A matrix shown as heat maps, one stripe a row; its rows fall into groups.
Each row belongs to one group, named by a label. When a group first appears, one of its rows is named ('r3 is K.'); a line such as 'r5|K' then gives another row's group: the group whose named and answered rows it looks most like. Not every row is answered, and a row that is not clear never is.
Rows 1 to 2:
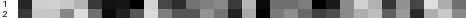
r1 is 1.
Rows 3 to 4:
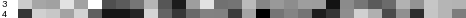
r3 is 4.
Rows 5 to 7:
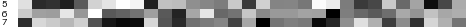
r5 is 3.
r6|4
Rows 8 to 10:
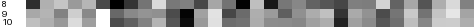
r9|4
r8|1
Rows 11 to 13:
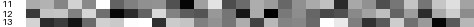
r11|4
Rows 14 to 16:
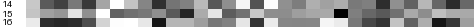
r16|3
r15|4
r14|3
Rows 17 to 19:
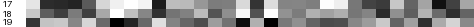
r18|3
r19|1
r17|3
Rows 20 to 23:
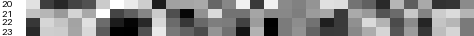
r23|1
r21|4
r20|3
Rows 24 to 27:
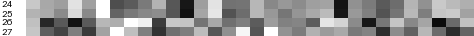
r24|4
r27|3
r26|3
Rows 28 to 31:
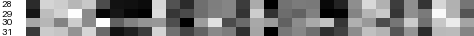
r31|1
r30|4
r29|1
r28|1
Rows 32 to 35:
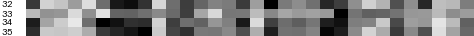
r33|4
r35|1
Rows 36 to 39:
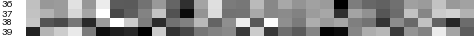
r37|4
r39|1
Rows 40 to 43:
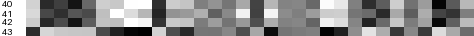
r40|3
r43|1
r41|3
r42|3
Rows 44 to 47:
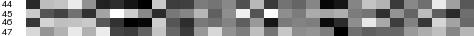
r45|3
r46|1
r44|1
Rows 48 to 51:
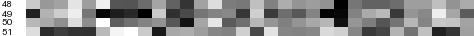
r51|3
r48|4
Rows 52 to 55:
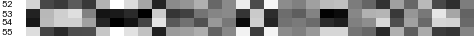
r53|1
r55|3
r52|3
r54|1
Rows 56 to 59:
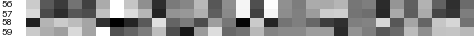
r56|3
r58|1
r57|3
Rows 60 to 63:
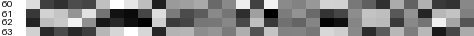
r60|3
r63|3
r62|1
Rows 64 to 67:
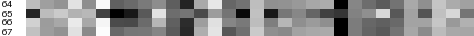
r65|1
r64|4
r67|4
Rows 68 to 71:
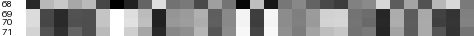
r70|3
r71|3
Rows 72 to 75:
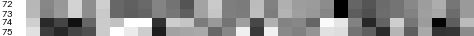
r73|4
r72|4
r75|3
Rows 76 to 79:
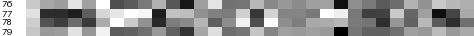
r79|4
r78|3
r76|4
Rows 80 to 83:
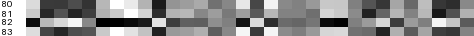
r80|3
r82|1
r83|3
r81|3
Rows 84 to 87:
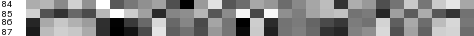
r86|1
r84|4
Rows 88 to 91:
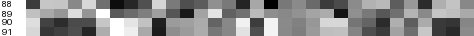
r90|3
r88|1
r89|4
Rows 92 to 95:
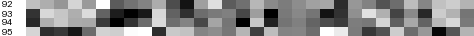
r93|1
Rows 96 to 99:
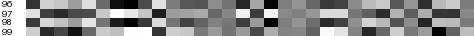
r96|1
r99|3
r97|3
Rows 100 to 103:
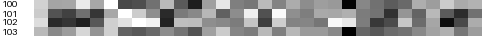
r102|3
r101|3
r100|4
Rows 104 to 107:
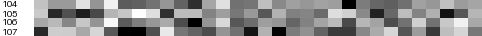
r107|1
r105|3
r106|4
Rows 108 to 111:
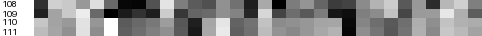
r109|1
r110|4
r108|1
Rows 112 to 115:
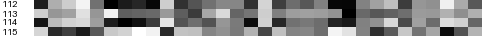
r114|1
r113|4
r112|1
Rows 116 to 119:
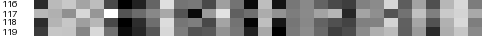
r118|1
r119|1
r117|4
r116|1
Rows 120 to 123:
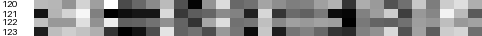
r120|4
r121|1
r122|4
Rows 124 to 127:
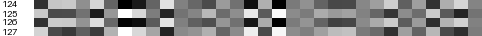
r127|3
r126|1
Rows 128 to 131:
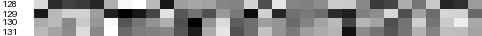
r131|4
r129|1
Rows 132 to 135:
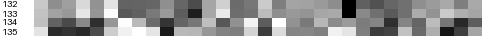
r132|4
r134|3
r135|3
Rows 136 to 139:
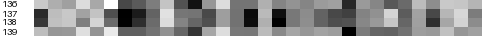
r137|1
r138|1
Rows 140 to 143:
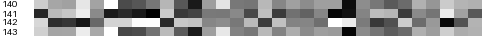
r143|4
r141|1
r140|4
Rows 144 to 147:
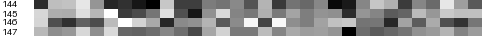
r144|1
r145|4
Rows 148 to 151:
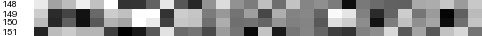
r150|3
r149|3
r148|4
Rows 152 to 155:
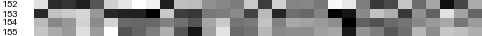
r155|4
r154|4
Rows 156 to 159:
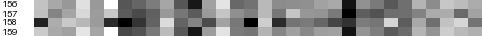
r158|1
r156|4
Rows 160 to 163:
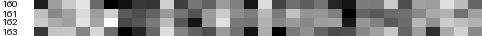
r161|4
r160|1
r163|1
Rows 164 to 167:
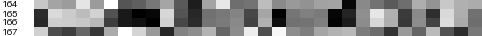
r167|3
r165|1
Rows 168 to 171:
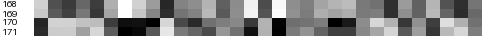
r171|1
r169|3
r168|3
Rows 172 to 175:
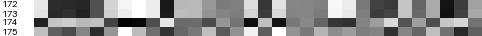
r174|1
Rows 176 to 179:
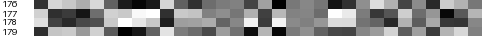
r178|3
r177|3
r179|1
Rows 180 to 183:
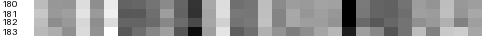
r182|4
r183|4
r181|4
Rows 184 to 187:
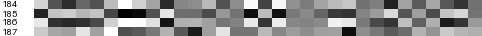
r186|3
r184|3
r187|4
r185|1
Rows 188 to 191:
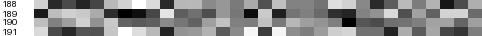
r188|3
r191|3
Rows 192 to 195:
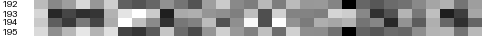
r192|4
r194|3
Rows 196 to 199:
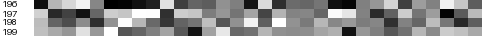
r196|1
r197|3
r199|4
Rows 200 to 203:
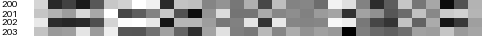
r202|3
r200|3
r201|4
